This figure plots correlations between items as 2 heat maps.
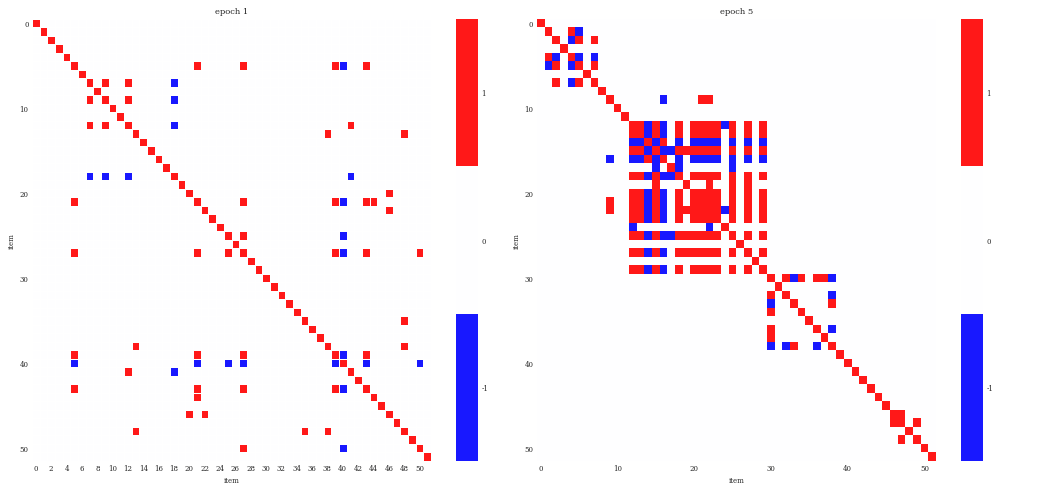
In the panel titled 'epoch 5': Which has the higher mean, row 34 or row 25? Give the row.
25
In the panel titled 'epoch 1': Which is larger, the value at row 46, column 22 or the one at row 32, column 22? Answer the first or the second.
the first
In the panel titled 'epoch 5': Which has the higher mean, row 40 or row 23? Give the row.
23
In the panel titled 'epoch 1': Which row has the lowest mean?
40
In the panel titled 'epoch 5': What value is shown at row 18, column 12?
1
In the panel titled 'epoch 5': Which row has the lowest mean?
16
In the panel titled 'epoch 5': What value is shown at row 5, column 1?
-1
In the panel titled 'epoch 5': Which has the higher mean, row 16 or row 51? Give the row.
51
